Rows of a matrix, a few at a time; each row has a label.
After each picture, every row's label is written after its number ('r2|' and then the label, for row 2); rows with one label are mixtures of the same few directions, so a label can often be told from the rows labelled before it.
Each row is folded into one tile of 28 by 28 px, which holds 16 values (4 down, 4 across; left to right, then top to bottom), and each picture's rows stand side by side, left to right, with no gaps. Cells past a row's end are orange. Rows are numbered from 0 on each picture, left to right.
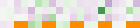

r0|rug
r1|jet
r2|jet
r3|rug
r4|rug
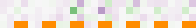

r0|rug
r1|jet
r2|rug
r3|rug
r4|rug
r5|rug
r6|rug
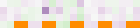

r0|jet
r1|rug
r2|jet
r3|rug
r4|jet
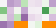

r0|jet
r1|rug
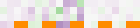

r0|jet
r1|jet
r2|jet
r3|rug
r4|jet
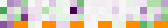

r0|jet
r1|rug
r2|rug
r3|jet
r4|jet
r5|jet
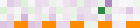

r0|jet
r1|jet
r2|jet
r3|rug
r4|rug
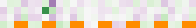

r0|jet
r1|rug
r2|jet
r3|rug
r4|jet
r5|jet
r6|jet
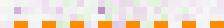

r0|rug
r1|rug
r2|jet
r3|rug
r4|jet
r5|jet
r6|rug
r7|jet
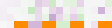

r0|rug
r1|jet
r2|jet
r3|rug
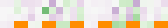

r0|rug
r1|rug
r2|jet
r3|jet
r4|jet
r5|jet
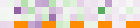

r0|rug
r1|jet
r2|jet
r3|rug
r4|rug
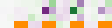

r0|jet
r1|rug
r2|rug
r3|rug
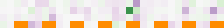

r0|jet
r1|jet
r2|rug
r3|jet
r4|rug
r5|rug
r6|rug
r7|rug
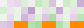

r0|jet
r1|jet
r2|jet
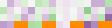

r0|jet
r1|jet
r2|jet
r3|jet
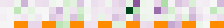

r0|rug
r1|jet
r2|jet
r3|jet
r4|rug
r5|rug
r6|jet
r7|rug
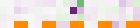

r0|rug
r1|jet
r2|rug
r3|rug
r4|jet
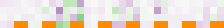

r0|jet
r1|rug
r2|jet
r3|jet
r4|jet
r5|rug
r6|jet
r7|jet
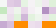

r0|jet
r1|rug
